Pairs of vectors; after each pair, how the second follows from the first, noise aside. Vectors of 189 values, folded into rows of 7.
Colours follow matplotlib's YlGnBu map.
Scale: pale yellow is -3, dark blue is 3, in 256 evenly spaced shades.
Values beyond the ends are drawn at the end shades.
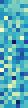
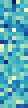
shuffled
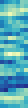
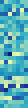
sign-scrambled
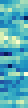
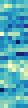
reversed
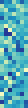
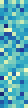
sign-scrambled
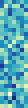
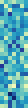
sign-scrambled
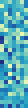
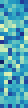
sign-scrambled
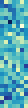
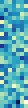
shuffled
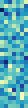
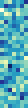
negated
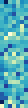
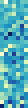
negated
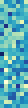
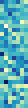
sign-scrambled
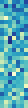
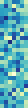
sign-scrambled
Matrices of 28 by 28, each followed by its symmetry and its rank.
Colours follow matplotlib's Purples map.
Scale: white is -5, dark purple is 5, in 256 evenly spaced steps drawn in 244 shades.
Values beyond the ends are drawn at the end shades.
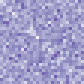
symmetric, full rank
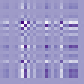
symmetric, rank one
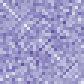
symmetric, full rank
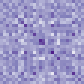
symmetric, rank three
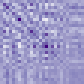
symmetric, rank three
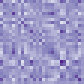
symmetric, rank three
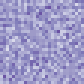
antisymmetric, full rank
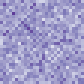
symmetric, full rank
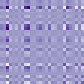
symmetric, rank one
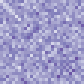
symmetric, full rank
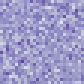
antisymmetric, full rank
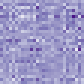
neither, rank five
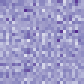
neither, rank five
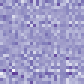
neither, rank five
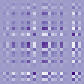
symmetric, rank one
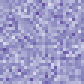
antisymmetric, full rank
